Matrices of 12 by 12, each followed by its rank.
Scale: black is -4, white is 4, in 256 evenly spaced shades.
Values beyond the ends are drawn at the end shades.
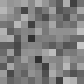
full rank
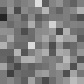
full rank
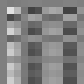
one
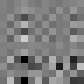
two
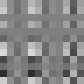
one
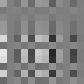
one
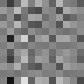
two
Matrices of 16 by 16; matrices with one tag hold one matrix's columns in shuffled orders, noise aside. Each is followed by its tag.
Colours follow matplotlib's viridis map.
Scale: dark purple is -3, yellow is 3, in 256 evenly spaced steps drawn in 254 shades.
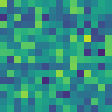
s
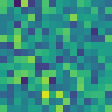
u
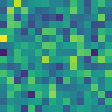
s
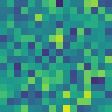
u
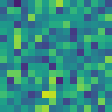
u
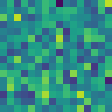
u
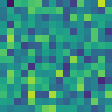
u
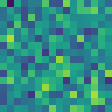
u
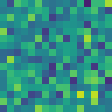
u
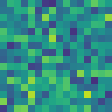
u
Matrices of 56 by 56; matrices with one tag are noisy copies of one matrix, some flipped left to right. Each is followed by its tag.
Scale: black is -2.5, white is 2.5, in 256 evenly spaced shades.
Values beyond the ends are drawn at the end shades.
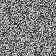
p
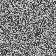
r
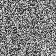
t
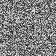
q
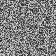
t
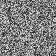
p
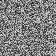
q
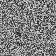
r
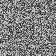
q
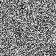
r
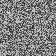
q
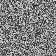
r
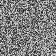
t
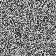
r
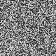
t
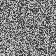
t
